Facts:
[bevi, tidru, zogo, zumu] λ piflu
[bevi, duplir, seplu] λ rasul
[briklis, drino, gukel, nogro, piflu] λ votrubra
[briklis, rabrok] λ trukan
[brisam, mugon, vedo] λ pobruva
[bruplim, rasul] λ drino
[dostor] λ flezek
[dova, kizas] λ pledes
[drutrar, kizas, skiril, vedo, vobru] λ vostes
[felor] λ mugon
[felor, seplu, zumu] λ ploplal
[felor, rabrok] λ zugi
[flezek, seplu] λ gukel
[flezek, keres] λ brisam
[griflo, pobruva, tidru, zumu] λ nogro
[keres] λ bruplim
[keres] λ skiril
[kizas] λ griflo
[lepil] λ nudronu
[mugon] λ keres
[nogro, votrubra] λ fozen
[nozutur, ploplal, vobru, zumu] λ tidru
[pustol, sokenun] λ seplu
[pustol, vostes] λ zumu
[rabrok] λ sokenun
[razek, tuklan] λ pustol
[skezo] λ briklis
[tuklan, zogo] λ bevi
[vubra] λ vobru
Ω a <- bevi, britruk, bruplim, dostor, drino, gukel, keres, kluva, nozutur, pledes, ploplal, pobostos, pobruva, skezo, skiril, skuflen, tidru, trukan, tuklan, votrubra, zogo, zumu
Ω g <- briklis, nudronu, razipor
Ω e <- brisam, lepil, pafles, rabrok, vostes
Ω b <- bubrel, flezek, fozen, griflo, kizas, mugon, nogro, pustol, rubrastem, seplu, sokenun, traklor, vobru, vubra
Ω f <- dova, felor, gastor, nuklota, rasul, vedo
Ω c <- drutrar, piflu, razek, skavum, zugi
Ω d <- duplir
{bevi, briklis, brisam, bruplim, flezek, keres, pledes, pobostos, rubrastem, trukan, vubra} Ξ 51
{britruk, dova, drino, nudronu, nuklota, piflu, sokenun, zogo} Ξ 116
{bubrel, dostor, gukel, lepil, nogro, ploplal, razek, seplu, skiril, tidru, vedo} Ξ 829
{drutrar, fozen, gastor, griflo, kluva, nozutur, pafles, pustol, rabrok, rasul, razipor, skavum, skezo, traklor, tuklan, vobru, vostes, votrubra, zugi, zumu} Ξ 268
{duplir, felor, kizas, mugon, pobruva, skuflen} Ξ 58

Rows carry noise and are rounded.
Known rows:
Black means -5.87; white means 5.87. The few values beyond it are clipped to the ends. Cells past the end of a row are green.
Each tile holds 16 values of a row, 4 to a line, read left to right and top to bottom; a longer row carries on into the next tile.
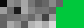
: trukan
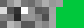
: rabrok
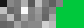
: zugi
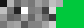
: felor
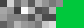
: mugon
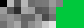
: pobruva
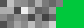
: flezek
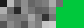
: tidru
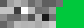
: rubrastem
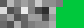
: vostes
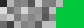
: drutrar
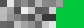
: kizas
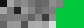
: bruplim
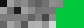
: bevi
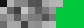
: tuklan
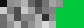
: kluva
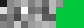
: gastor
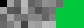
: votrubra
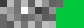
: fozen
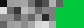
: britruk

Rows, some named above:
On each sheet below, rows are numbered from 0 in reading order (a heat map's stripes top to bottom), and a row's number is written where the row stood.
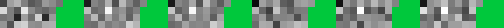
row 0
razipor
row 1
zugi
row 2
zugi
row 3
skezo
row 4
rasul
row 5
gastor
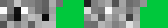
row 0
lepil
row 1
skavum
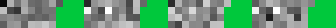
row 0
drino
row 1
nuklota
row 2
drutrar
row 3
pafles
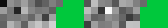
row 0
trukan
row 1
seplu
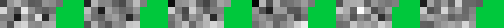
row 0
razipor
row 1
dostor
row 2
kluva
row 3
pobruva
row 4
traklor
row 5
piflu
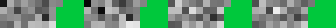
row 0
pledes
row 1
skuflen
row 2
vubra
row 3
flezek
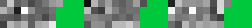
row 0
duplir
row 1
drino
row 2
dova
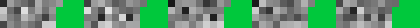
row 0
razek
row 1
razipor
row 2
pobostos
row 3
zogo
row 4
briklis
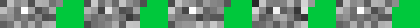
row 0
pustol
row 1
nogro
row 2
sokenun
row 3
vedo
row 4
pustol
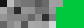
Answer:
keres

